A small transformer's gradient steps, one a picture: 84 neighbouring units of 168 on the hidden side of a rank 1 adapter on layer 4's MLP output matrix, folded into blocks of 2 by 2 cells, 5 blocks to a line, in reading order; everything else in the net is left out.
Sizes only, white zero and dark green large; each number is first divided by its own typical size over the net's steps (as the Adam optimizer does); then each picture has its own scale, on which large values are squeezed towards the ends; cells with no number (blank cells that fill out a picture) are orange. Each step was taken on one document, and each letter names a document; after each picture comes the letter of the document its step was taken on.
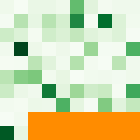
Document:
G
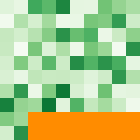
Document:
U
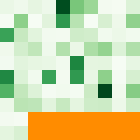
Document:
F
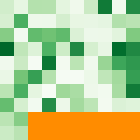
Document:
U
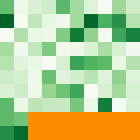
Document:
U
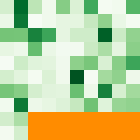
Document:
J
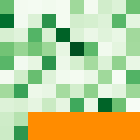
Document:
U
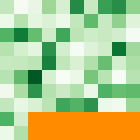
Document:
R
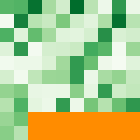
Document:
J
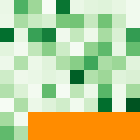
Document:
J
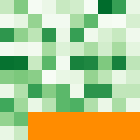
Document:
R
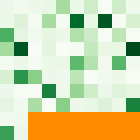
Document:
G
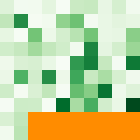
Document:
F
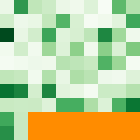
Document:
J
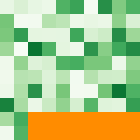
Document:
R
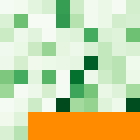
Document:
F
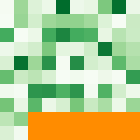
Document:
R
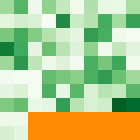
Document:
J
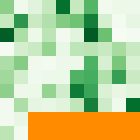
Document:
J
